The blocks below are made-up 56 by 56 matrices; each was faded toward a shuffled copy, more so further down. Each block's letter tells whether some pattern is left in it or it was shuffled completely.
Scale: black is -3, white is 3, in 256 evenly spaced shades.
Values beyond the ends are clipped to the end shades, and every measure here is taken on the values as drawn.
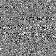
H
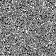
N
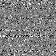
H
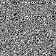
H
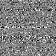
H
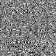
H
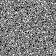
N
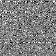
H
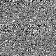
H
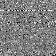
H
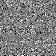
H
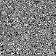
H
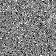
N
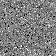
N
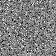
N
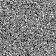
N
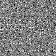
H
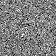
N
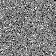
N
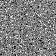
N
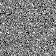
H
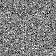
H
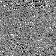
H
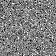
N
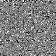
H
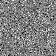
N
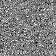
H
